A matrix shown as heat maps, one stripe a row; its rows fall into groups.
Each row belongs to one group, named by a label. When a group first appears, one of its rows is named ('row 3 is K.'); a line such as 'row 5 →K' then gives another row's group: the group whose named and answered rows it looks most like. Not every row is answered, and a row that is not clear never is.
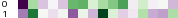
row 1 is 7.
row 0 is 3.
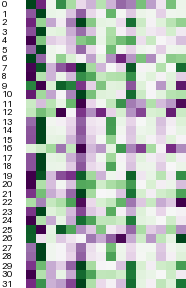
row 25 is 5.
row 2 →3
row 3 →7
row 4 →3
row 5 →7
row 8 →3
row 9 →5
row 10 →3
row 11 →5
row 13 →7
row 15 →7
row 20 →3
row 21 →3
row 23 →7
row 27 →7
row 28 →7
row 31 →3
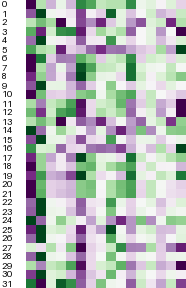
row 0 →3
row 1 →7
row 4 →7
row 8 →3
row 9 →7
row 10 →3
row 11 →5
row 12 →5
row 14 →5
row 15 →7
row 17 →3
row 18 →3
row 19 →3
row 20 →3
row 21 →3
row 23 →7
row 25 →7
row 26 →7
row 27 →5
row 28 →7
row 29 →5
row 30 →7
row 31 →5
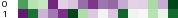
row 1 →3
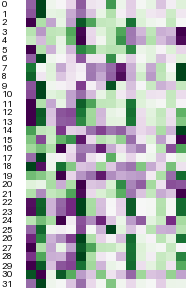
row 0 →7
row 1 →7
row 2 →3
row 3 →5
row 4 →5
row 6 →7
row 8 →5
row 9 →7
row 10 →7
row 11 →3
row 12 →3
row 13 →3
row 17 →7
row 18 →5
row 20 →5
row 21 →5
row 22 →3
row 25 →7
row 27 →3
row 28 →3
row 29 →3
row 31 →7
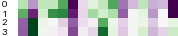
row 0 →5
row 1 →5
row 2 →7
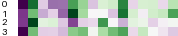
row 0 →3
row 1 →3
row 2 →7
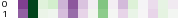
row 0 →7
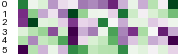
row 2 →7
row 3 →5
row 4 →5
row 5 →3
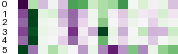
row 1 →7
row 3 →7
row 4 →7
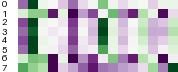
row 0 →7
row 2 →7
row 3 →7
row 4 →7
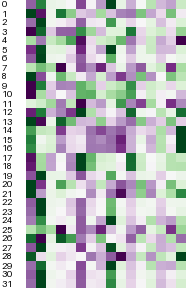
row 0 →7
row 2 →7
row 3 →3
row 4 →5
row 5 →7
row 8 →5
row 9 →3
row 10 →3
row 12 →3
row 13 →5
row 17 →3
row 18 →3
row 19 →7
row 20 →5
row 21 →5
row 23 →7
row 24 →7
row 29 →7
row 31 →7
